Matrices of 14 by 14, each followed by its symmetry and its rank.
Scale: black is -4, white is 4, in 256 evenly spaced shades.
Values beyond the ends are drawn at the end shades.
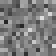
neither, full rank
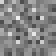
symmetric, rank three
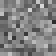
neither, full rank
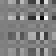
neither, rank one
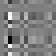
neither, rank one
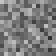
neither, full rank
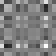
symmetric, rank one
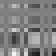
neither, rank one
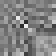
symmetric, rank three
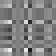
neither, rank one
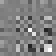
symmetric, rank three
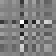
symmetric, rank one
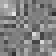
symmetric, rank three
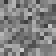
neither, full rank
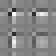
symmetric, rank one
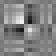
symmetric, rank one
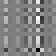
neither, rank one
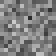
neither, full rank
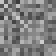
symmetric, rank three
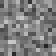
neither, full rank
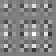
symmetric, rank one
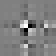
symmetric, rank one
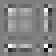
symmetric, rank one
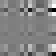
neither, rank one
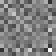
symmetric, rank three
